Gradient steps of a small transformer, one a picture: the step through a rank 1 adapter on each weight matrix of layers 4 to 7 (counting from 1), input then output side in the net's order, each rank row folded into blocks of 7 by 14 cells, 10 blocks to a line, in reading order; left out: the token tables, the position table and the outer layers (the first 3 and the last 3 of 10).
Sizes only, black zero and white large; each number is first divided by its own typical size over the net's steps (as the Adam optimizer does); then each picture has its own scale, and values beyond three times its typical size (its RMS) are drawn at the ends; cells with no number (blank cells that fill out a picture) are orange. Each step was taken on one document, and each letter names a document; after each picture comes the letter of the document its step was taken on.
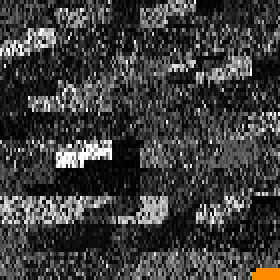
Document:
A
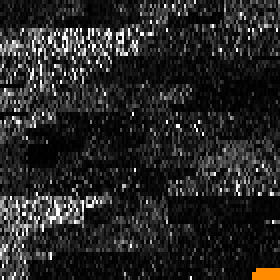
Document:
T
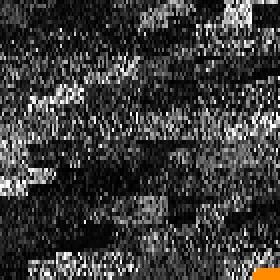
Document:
A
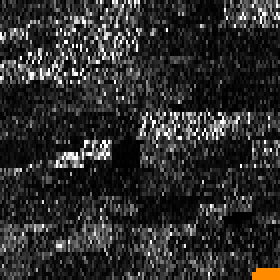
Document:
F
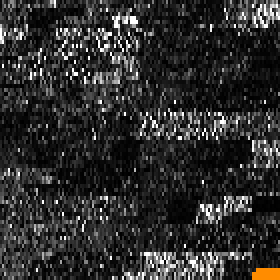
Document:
F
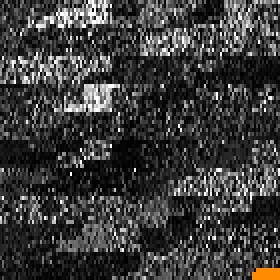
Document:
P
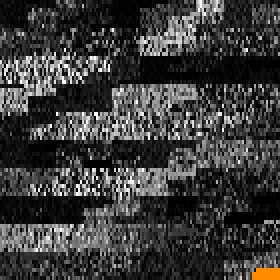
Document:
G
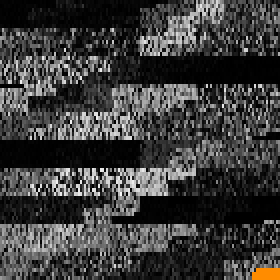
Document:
G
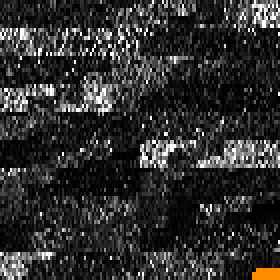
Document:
F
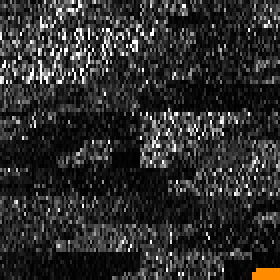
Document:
T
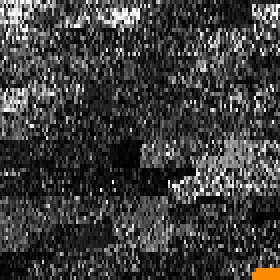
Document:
P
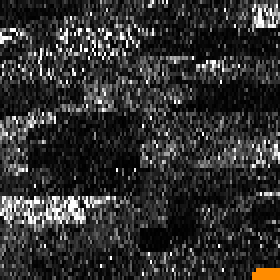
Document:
F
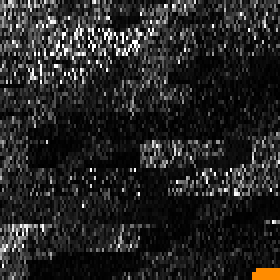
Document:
T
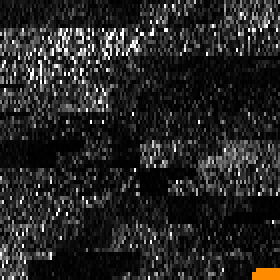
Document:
T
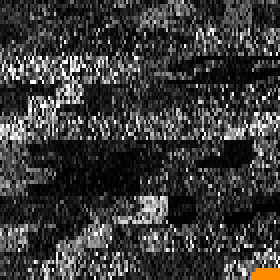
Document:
A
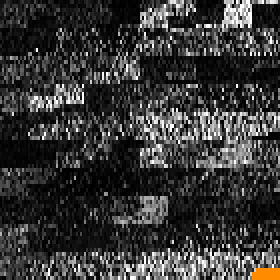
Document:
A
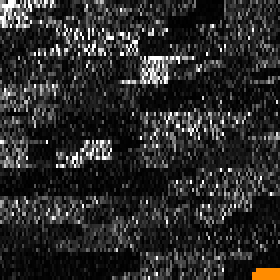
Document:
T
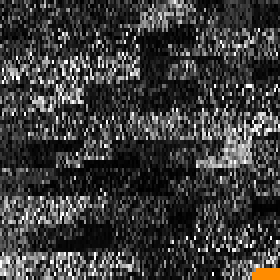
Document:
A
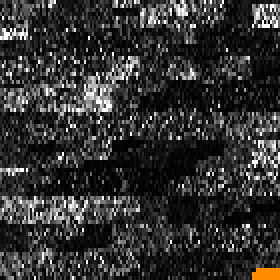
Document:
F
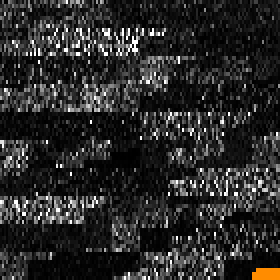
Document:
T
